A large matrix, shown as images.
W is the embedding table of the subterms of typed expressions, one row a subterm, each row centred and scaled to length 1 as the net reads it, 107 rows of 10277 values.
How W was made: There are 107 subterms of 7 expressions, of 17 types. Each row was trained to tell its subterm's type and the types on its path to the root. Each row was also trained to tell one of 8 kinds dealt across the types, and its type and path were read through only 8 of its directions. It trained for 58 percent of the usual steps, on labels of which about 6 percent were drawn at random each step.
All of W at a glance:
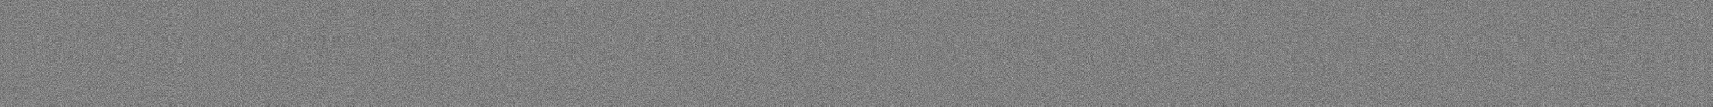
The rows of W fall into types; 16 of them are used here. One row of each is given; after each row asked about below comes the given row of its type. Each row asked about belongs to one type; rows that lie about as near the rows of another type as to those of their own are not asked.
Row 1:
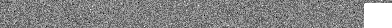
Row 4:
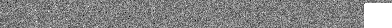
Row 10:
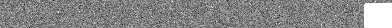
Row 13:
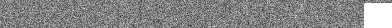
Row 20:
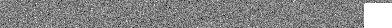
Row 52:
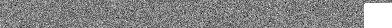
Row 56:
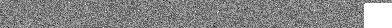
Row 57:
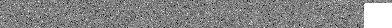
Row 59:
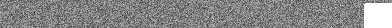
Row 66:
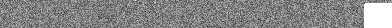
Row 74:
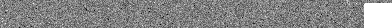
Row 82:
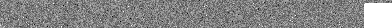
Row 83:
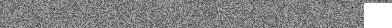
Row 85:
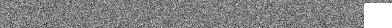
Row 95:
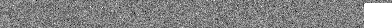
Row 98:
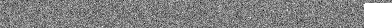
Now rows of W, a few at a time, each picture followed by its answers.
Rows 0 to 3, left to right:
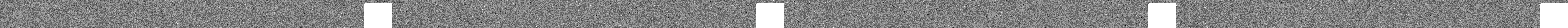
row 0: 83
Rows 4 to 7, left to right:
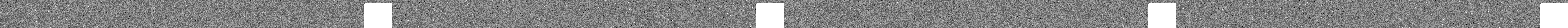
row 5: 1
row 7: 66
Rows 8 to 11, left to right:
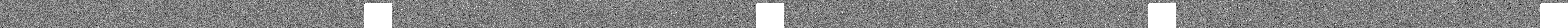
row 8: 4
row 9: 74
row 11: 52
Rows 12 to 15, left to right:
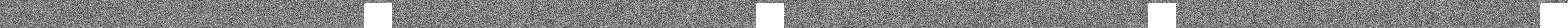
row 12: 10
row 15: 74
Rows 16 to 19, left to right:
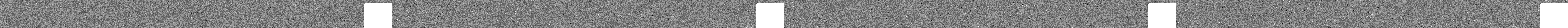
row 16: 13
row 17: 10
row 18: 59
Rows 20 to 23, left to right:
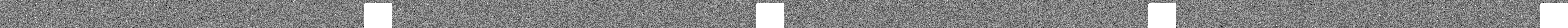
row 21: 98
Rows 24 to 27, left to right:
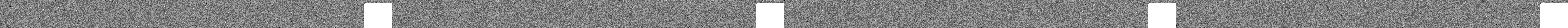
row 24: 59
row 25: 4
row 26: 95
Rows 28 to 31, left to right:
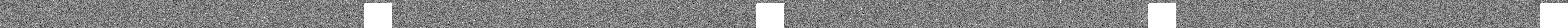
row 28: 98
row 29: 1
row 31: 13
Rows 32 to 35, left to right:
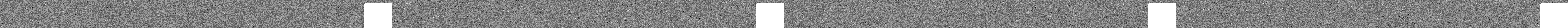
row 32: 66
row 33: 82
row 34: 1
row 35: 10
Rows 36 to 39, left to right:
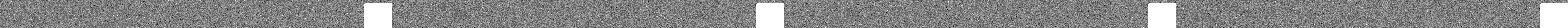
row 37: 95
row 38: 95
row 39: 57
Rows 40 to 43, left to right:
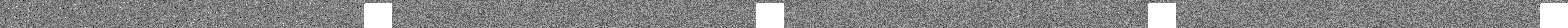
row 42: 98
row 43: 52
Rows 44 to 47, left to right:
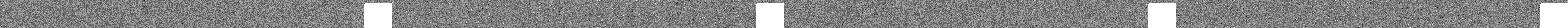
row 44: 95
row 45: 74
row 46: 95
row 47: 56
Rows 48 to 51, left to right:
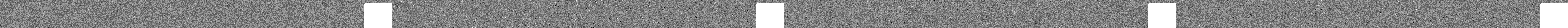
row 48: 66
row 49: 98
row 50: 74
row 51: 98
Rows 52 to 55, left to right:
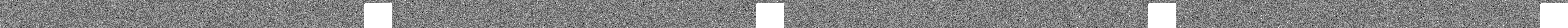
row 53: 13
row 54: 1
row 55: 57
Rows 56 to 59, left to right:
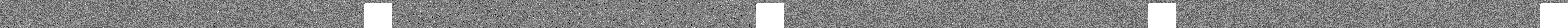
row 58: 4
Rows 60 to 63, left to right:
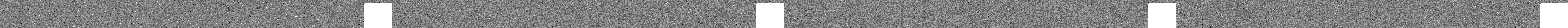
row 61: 1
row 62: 13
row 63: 52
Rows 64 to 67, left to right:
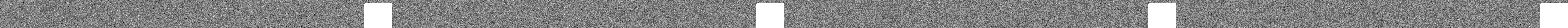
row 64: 95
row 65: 20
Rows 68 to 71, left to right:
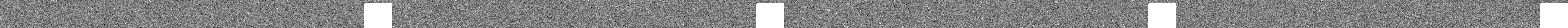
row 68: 59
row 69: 59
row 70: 66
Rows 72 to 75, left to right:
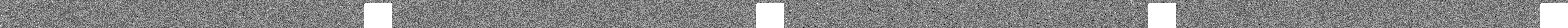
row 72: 95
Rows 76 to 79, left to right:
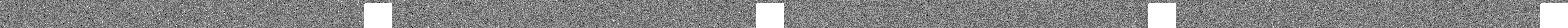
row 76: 57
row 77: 13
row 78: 74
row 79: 10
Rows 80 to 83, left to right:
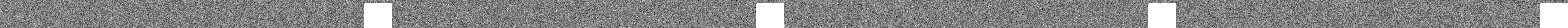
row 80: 74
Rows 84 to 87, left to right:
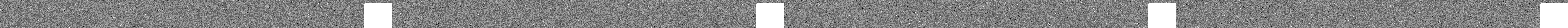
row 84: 1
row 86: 83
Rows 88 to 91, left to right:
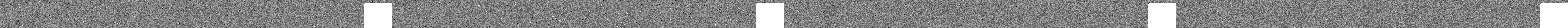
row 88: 13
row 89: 98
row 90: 59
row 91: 98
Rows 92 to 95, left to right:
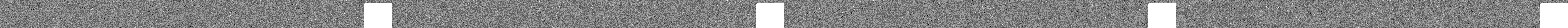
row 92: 13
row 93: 10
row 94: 66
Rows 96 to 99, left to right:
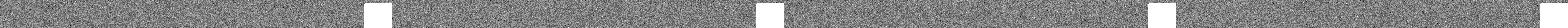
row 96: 59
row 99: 83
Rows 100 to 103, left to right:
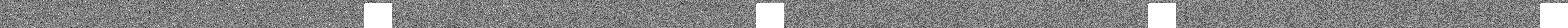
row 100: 4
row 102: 59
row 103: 82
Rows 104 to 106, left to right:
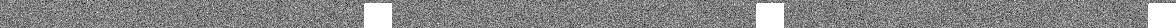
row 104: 1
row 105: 4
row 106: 4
